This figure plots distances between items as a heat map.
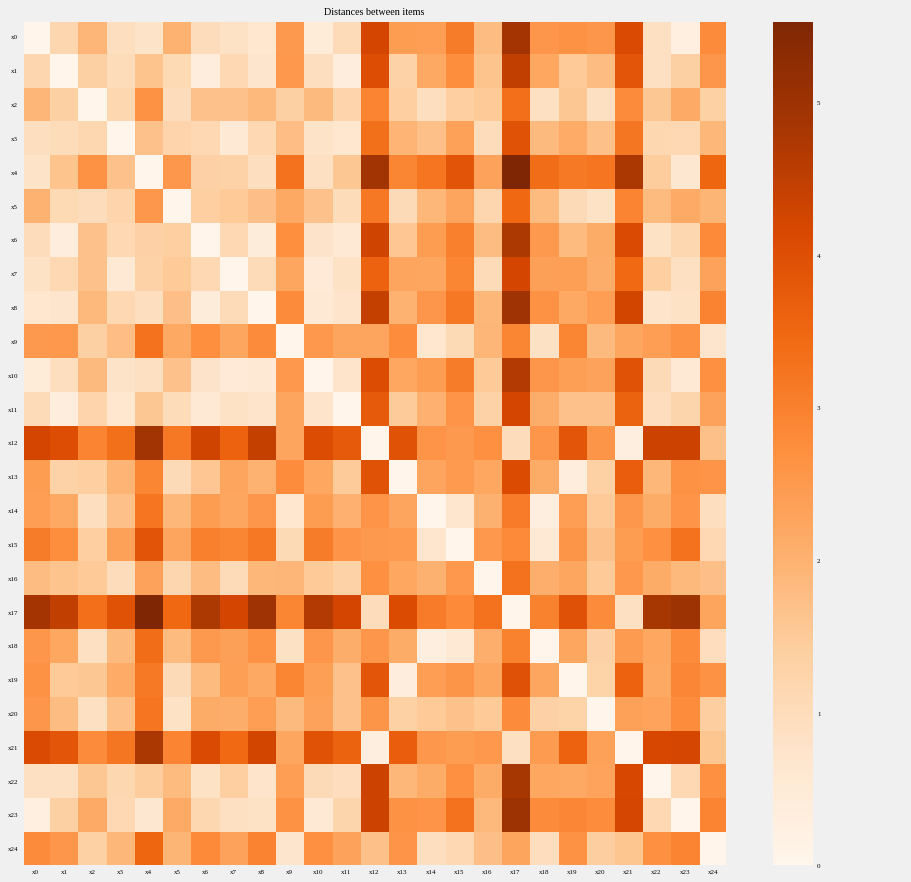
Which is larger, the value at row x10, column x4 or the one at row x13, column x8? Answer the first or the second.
the second
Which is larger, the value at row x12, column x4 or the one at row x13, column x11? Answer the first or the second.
the first
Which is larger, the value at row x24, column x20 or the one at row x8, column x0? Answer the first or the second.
the first
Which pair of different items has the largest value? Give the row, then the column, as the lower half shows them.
x17, x4
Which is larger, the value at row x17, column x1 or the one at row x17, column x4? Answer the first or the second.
the second
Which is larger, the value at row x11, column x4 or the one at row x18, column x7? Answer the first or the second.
the second
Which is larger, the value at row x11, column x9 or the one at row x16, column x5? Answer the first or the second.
the first
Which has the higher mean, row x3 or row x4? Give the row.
x4
